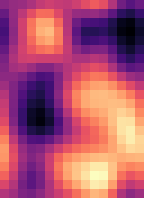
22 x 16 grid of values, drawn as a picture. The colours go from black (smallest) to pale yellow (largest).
Lone odd cells: none. Stripes: none. Ninth with the lowest average: top right. Mirror symmetry: none.
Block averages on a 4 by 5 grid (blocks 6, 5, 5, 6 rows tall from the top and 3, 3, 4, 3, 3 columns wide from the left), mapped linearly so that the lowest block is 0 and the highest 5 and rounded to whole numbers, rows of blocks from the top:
24210
21342
20345
32454
